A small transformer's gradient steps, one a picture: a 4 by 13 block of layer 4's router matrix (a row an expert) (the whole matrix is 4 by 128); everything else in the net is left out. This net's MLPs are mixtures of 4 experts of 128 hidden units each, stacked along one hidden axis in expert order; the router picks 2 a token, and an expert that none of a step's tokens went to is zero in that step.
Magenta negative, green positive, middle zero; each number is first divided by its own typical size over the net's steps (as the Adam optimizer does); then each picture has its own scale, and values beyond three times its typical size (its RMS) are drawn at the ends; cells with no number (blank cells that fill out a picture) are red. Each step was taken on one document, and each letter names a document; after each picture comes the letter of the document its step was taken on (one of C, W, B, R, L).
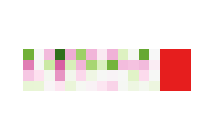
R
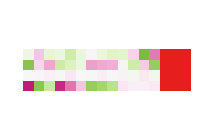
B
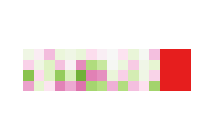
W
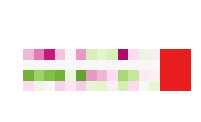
W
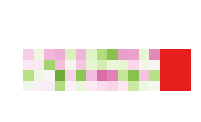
R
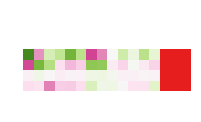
B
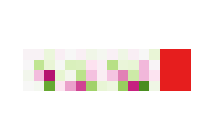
W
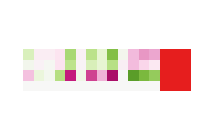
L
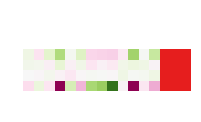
R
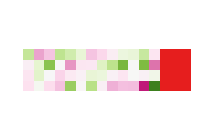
B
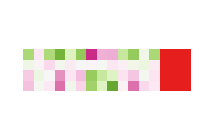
R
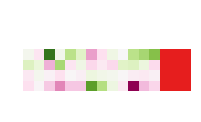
R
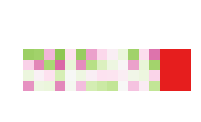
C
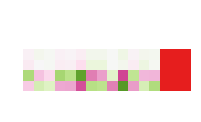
W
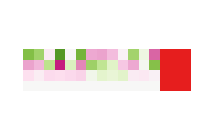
C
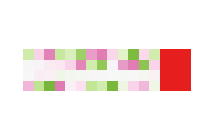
B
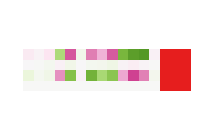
L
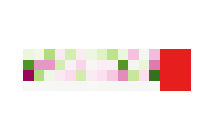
L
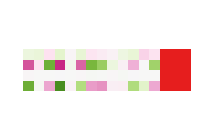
C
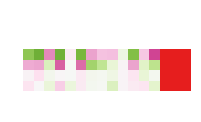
C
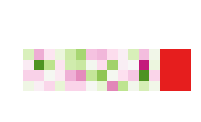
W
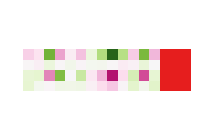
R
